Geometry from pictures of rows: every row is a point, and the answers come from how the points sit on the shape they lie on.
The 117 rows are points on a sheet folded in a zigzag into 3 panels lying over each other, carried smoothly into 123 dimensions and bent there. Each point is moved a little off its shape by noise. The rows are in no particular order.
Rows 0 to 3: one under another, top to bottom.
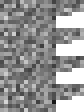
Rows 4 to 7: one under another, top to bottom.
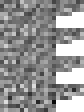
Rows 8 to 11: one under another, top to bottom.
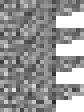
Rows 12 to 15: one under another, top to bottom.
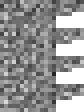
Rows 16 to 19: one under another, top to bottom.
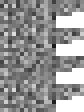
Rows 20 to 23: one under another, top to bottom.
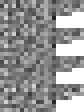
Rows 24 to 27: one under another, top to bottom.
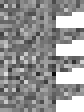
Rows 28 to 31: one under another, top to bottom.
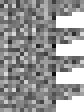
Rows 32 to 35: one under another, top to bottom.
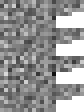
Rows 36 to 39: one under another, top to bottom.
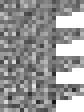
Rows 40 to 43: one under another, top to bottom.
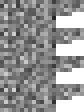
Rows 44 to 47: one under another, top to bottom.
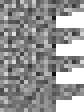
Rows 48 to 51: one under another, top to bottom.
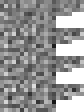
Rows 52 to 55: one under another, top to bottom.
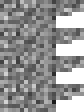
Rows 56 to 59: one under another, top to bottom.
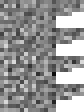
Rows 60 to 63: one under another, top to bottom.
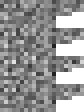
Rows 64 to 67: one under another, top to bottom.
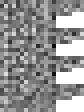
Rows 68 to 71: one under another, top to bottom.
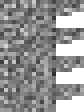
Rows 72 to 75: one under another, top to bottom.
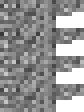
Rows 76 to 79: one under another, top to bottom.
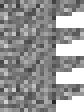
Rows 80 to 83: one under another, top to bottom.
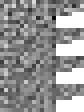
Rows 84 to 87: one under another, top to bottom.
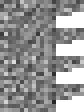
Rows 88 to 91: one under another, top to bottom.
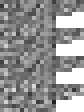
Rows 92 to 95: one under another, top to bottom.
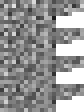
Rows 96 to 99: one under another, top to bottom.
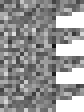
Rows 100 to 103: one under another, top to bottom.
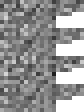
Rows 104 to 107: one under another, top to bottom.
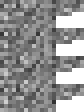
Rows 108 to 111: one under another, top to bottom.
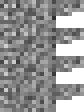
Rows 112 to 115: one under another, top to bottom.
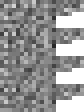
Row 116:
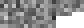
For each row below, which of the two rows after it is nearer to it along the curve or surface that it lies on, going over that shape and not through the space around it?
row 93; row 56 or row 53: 53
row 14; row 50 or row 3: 50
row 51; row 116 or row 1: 1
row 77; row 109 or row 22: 109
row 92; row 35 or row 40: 35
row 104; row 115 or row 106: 115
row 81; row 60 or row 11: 60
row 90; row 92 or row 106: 106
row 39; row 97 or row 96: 97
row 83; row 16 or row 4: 4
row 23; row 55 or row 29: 29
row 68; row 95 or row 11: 11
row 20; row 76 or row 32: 76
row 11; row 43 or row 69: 43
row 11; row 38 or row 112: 112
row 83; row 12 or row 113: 12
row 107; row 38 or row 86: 38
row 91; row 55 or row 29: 29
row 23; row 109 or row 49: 109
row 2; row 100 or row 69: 69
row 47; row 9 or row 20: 9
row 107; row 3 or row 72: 3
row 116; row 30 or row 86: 30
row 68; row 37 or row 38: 37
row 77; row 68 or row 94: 68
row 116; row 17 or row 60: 60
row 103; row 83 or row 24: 83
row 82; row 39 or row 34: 34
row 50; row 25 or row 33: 33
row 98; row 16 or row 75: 16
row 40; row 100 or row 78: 100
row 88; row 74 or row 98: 98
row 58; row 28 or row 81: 81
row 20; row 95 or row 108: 95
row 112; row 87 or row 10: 87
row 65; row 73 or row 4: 4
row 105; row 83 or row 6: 83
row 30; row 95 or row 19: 95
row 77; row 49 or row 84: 49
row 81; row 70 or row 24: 24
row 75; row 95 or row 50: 95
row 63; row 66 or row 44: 44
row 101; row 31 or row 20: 31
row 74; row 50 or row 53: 50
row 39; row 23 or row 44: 23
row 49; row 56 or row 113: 56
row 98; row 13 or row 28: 28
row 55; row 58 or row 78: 58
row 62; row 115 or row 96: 115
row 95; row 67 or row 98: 98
